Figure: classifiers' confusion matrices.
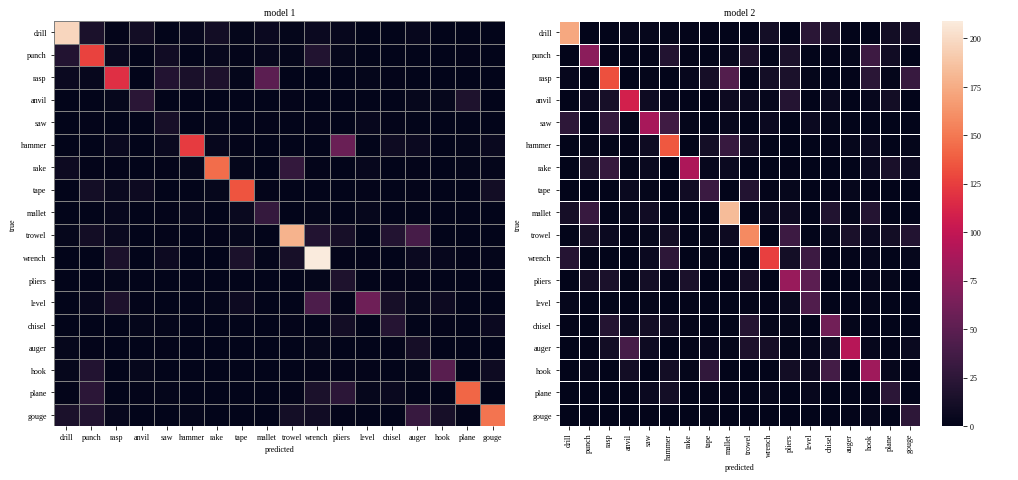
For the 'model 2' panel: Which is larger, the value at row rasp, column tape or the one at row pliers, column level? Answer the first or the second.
the second
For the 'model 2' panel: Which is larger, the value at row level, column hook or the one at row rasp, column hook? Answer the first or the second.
the second
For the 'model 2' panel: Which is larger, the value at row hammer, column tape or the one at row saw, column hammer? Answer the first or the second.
the second
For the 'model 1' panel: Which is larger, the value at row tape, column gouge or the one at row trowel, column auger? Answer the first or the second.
the second
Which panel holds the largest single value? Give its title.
model 1
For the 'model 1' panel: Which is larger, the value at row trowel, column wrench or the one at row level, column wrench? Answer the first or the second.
the second
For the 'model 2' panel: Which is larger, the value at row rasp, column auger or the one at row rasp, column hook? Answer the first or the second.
the second
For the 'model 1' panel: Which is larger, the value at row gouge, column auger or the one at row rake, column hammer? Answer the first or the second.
the first
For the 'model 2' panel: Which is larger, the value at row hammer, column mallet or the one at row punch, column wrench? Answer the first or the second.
the first
